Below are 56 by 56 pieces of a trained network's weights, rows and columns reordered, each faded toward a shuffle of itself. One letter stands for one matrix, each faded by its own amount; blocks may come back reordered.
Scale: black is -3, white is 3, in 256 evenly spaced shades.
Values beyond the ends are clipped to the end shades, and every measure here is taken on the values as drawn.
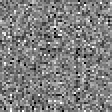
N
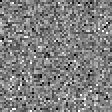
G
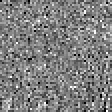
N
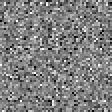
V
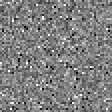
G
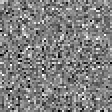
N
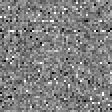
G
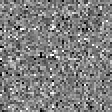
N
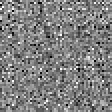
N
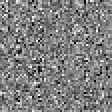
N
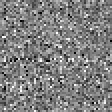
N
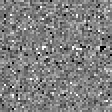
G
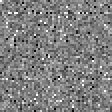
G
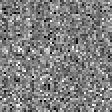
N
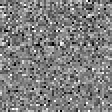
V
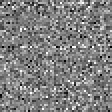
V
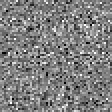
V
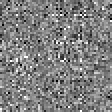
N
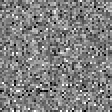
V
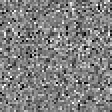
V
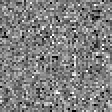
N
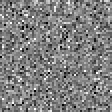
N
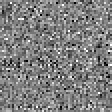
V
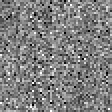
N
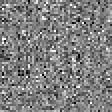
N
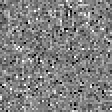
G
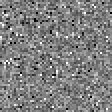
G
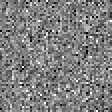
N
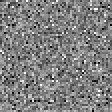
G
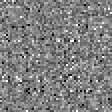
G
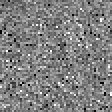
G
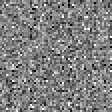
N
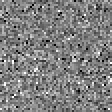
G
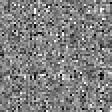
N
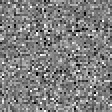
N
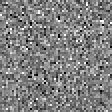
N
